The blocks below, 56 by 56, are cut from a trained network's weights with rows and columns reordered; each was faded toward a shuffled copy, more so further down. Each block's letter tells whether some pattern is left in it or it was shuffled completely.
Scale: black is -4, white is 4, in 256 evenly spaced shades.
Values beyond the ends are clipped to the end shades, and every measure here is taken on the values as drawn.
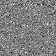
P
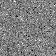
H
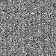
P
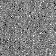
P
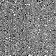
P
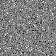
H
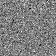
H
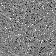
H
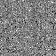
P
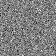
H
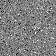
H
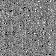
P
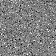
H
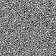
H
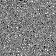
H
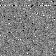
P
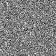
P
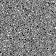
H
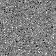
H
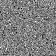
H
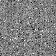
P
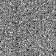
P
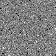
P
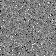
H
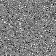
H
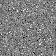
H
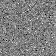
H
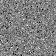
H
